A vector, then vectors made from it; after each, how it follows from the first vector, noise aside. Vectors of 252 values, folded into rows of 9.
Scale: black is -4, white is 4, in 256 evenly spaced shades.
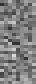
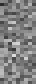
sign-scrambled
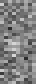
sign-scrambled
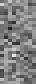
sign-scrambled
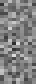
sign-scrambled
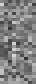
sign-scrambled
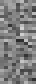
reversed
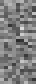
reversed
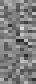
reversed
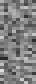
wrapped around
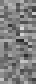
reversed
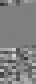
partly zeroed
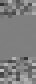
partly zeroed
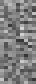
reversed
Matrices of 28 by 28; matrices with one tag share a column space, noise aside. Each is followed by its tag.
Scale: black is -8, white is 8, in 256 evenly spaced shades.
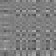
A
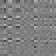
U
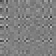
U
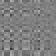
A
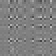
U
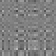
A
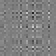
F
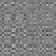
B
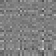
A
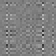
B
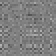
B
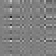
U
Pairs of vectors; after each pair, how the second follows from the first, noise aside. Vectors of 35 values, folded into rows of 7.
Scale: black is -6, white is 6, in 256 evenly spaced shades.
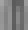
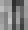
scaled up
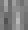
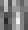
scaled up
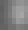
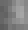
copied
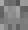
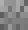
sign-scrambled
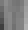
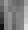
scaled up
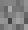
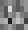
scaled up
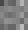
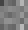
copied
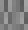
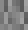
copied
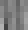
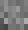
sign-scrambled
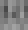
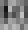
scaled up
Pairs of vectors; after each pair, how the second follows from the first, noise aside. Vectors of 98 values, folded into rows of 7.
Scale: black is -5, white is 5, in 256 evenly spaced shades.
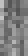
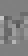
partly zeroed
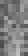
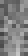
copied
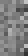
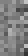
copied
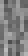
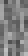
copied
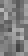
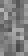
copied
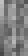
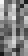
scaled up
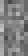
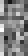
scaled up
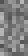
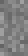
shrunk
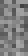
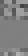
partly zeroed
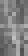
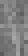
shrunk
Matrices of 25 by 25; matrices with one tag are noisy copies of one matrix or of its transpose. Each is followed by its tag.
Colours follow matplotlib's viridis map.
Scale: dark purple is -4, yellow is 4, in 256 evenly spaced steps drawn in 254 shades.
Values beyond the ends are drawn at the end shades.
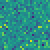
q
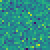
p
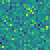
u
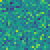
p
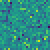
p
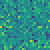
q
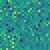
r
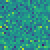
q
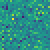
r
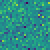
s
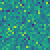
u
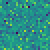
q
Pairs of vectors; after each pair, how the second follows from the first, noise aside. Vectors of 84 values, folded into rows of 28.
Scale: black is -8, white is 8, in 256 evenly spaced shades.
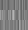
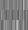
wrapped around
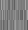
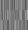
sign-scrambled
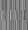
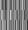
scaled up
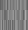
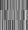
scaled up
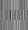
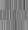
wrapped around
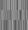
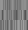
wrapped around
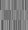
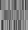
scaled up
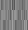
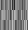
scaled up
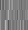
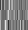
scaled up
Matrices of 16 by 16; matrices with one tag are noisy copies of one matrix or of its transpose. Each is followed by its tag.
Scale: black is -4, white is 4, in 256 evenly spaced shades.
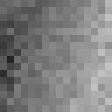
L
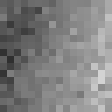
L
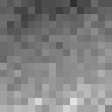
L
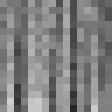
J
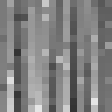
J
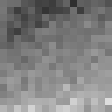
L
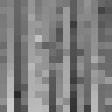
J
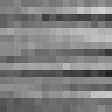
J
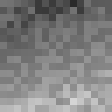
L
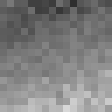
L
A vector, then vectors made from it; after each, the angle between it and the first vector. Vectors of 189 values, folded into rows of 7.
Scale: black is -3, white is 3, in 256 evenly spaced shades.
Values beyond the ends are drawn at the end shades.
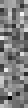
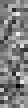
orthogonal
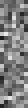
nearly opposite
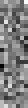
partly aligned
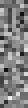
nearly opposite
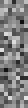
partly opposed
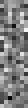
nearly parallel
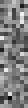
nearly parallel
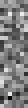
nearly parallel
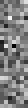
partly aligned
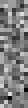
nearly parallel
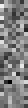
orthogonal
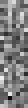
nearly parallel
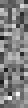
nearly opposite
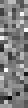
nearly parallel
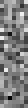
nearly parallel
